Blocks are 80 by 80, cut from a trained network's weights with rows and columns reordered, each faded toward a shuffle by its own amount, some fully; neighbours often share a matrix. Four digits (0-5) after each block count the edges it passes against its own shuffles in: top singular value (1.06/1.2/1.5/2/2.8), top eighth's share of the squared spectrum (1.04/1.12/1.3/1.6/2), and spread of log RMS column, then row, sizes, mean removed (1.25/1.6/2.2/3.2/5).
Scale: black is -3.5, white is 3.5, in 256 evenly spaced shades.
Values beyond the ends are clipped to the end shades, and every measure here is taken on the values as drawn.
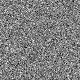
0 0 0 0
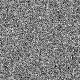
0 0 0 0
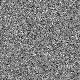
0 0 0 0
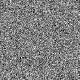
2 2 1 1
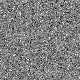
1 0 0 0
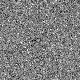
0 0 0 0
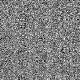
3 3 1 2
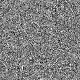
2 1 0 0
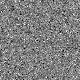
0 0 0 0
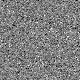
2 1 0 0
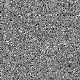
3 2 0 1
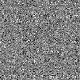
3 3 1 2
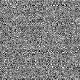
4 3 1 2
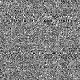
3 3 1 2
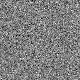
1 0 0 0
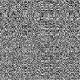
4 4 2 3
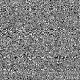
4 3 0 2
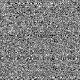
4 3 0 2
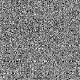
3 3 0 2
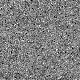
1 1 0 0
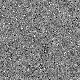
1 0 0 0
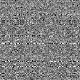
4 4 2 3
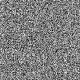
2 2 0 0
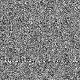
3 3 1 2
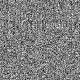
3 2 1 0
